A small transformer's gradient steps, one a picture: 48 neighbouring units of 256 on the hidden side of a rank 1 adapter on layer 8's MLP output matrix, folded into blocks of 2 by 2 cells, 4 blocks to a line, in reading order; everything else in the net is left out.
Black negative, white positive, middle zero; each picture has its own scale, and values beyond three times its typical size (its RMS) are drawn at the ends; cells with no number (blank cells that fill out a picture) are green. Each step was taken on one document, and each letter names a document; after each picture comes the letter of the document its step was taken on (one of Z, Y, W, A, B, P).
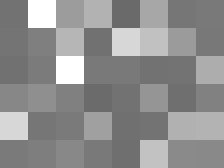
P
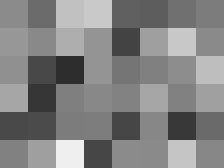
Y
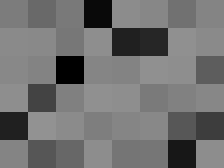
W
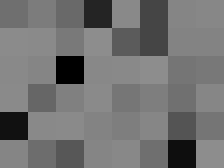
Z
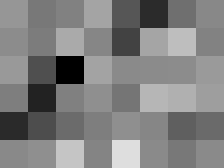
Y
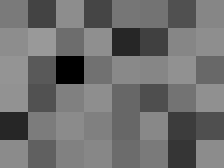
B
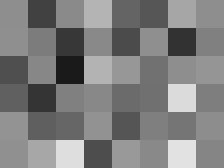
Y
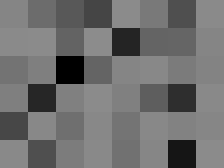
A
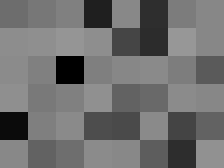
Z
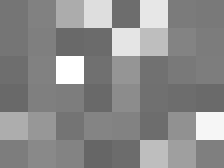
P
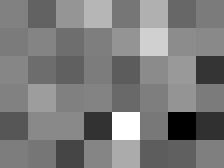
Z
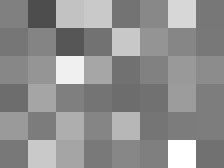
A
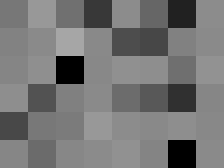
A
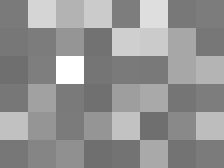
P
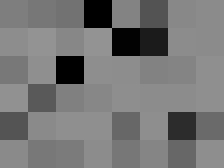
W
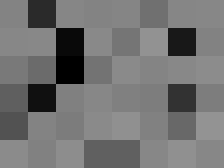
Y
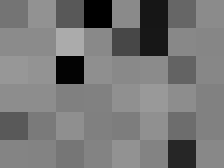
Z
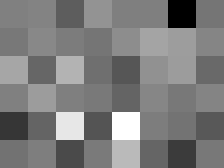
A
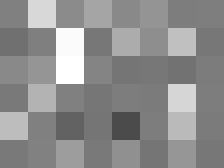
Y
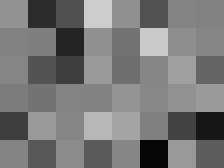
P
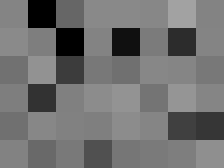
Y
